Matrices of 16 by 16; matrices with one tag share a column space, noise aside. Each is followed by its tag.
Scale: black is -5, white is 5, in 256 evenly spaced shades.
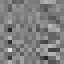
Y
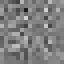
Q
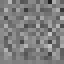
Q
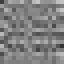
Q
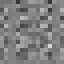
Q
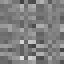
Y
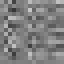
Q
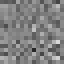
Y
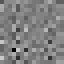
Y
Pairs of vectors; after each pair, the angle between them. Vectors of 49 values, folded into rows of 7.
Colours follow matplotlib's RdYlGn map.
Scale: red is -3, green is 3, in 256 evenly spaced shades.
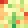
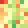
nearly parallel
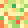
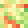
partly opposed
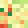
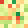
orthogonal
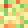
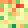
partly opposed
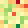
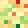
nearly parallel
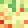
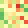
orthogonal
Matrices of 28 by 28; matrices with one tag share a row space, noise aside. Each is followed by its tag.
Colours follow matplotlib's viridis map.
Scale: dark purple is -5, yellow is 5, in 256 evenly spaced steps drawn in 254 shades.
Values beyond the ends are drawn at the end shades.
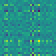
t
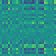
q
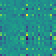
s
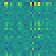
t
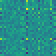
s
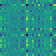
s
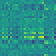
q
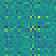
t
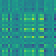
q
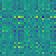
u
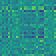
q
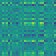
q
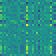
s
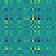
t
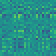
u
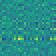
u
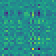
t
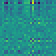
t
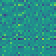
u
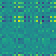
u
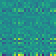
u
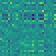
q
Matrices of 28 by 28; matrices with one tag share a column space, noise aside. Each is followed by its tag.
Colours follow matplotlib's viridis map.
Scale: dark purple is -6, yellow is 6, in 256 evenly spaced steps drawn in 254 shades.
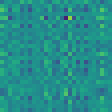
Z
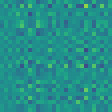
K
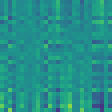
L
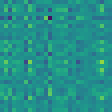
Z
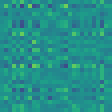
K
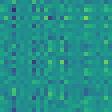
Z
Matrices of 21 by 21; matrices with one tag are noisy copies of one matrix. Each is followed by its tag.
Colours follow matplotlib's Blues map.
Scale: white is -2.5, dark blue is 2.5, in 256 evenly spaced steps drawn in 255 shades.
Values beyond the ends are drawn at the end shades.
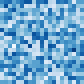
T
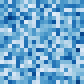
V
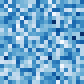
V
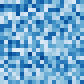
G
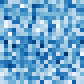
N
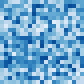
N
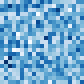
G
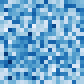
N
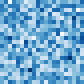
V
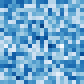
T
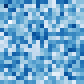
T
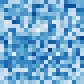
N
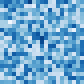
T
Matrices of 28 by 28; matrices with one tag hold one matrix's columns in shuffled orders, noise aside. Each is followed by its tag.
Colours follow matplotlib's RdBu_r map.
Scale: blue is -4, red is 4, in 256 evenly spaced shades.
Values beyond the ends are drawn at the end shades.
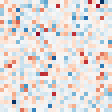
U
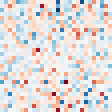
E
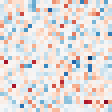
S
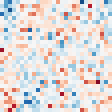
E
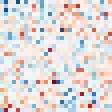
E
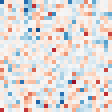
E
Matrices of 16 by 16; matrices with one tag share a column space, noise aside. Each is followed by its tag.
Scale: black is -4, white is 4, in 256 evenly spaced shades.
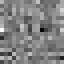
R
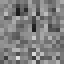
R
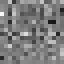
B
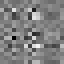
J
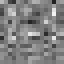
B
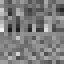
R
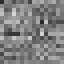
B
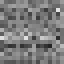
J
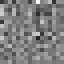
B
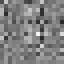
B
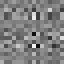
J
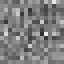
B
